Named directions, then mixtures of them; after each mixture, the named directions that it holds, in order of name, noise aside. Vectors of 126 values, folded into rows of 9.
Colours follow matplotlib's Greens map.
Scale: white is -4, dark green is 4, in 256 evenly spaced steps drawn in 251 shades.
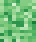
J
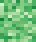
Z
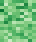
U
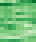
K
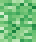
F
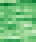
K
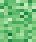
U, Z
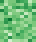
U, Z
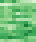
K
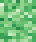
Z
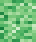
F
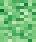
U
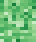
J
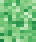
J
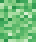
U, Z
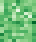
J, Z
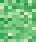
U, Z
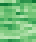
K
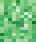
J, Z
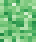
J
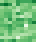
J, K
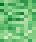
K, U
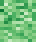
U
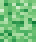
J, U
